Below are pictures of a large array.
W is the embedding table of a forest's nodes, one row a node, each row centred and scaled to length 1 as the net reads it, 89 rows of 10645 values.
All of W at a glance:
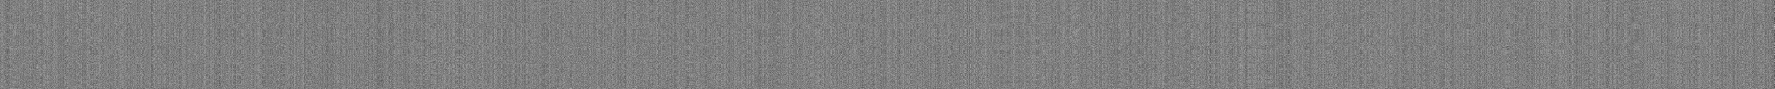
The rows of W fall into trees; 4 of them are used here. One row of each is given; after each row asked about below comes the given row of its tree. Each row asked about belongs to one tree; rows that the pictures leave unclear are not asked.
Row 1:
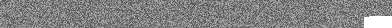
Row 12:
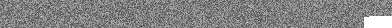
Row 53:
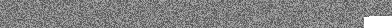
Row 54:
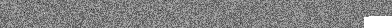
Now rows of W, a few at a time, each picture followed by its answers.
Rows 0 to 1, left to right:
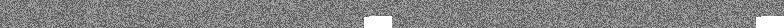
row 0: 53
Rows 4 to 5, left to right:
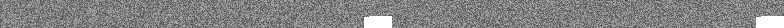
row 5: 1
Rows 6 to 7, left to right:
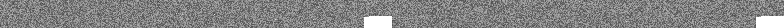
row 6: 53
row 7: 53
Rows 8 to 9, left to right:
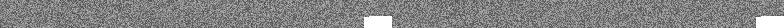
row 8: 53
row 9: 53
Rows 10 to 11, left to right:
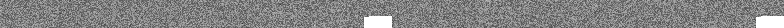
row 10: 1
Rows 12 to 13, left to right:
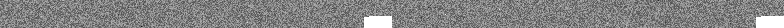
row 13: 12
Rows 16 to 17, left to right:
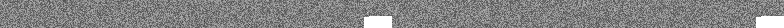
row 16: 53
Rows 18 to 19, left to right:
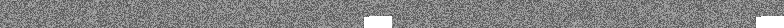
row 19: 1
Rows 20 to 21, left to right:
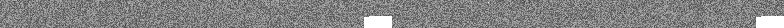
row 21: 1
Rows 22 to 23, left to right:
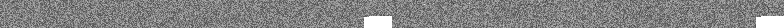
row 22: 53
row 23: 12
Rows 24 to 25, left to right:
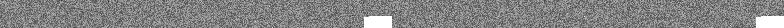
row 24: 54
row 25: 54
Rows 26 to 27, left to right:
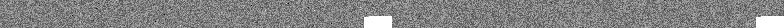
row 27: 54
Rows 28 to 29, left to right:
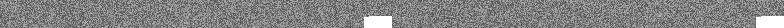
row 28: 54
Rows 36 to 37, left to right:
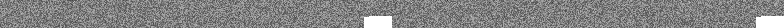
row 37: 12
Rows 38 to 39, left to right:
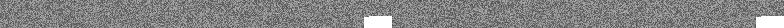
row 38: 12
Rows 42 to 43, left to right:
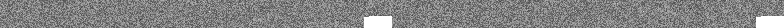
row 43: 1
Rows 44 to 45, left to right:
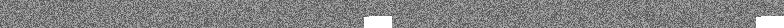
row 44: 53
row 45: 12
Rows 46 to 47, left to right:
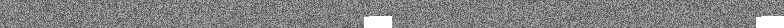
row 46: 54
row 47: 1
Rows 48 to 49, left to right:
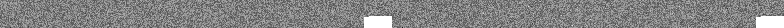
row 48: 54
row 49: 54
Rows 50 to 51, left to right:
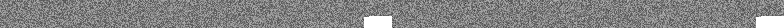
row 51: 53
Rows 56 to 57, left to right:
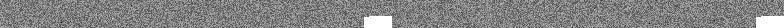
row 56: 1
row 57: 12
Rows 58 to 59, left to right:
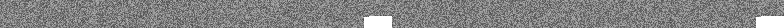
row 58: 53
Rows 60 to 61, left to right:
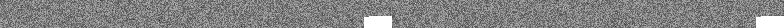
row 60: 12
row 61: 54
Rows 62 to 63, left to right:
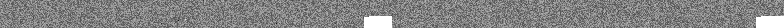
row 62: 1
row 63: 12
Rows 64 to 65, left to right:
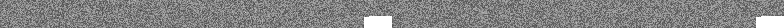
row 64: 53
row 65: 53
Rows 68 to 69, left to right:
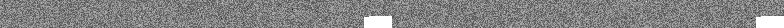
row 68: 1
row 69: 54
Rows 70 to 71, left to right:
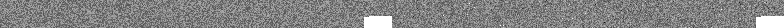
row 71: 12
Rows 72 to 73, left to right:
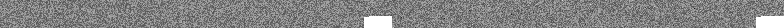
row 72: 53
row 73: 12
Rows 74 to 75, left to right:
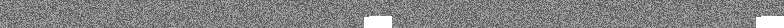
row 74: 1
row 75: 1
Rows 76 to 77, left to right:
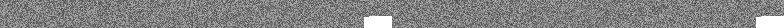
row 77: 53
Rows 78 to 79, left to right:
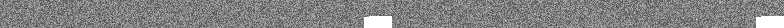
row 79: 12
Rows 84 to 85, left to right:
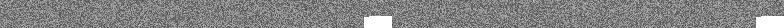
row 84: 1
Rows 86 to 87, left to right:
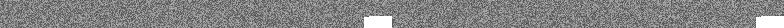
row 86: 12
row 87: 53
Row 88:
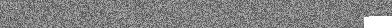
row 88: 54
